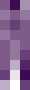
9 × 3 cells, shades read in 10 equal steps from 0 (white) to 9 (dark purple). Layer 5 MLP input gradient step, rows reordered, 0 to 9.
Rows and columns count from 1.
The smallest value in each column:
3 0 4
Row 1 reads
6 9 4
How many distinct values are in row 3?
2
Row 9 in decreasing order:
7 3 0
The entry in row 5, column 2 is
5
